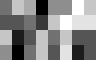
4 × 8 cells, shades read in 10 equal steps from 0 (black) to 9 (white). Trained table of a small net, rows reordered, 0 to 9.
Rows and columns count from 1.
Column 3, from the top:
6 4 3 4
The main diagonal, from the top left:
4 3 3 7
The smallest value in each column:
3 0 3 0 3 5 1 3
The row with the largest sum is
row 2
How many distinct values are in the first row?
6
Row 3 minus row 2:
4 -2 -1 5 -3 -2 -5 -5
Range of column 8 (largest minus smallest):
5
